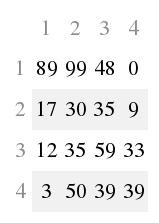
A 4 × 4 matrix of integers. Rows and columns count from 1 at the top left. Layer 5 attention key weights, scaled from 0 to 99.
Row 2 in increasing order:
9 17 30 35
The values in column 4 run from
0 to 39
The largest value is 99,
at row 1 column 2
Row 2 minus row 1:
-72 -69 -13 9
